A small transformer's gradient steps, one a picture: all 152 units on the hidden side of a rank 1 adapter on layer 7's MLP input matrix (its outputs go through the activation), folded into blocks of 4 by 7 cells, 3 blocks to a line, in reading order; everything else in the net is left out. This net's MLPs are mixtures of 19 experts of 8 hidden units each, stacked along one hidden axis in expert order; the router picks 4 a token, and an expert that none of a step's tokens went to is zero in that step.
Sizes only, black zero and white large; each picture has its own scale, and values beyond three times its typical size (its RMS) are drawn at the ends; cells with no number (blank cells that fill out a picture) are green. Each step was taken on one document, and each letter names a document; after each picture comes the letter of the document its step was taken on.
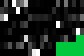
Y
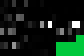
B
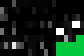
B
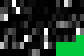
Y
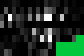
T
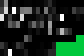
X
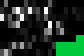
X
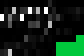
X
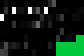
X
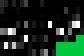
B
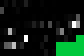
B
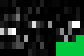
B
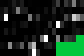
Y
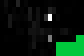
T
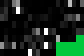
Y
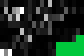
X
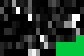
Y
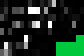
X
